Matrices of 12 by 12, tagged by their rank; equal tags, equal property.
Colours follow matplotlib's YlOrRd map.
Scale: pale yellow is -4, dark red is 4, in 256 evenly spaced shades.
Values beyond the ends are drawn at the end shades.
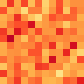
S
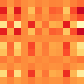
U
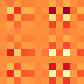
U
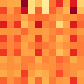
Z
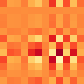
U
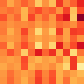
Z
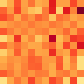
Z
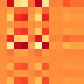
U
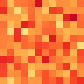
S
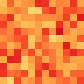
S
